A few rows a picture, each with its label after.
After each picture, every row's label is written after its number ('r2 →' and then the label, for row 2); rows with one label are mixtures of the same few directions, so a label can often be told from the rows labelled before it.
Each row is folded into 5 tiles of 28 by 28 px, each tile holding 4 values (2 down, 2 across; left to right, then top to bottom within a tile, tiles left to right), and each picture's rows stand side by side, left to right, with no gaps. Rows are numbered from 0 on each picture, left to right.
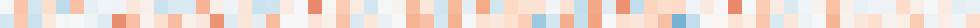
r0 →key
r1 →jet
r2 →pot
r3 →key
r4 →key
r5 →pot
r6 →jet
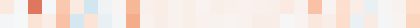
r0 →pot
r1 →key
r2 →pot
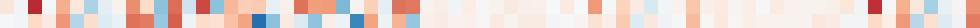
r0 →pot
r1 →key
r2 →jet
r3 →pot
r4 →pot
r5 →key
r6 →pot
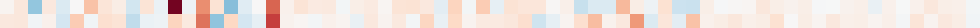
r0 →pot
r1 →pot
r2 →jet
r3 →key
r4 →jet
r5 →jet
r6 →pot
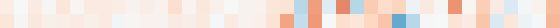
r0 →key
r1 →pot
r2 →key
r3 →pot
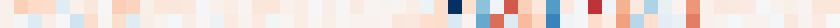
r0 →jet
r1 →jet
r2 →key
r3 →pot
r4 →pot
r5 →jet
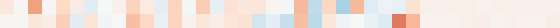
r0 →pot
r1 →key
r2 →key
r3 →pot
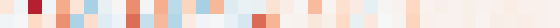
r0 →pot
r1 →key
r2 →pot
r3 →pot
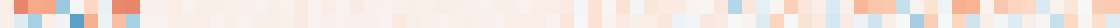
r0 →jet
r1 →pot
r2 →key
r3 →jet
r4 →key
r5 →pot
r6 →jet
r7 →jet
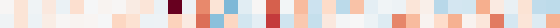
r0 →key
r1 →pot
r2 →key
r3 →jet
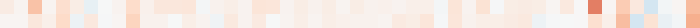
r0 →pot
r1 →jet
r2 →key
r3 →key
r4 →pot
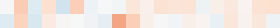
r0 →key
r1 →jet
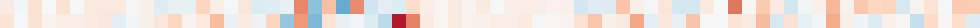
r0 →key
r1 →jet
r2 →key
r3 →key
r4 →jet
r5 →pot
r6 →jet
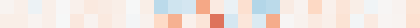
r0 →pot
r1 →jet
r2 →pot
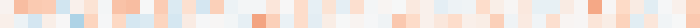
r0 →jet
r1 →key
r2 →key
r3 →jet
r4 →pot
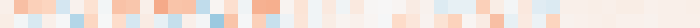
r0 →jet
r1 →jet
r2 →key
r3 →jet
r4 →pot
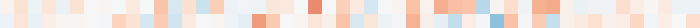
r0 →key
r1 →key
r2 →pot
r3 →jet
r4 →jet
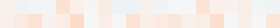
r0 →jet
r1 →jet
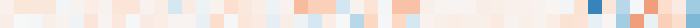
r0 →jet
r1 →pot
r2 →jet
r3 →jet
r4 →pot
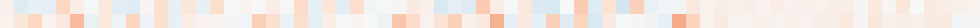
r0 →jet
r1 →key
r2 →key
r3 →jet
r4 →key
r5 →key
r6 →key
